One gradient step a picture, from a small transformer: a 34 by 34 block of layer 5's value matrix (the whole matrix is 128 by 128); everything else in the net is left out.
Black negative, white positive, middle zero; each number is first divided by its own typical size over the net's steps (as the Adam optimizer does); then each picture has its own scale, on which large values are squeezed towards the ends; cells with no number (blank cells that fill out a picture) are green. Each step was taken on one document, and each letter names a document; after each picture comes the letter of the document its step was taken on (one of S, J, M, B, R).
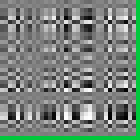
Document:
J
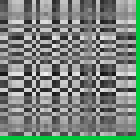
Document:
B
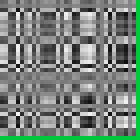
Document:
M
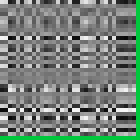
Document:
M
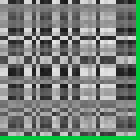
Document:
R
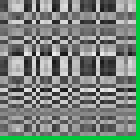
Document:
B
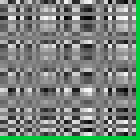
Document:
J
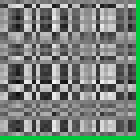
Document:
R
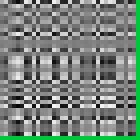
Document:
B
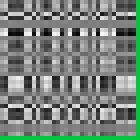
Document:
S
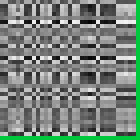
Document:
B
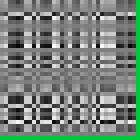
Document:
S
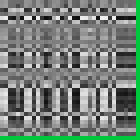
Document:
M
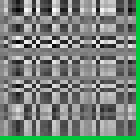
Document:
S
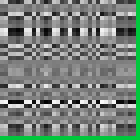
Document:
S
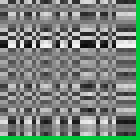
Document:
M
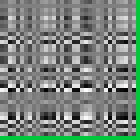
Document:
J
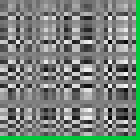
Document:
J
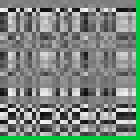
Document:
R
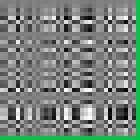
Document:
J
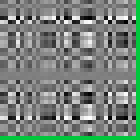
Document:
J
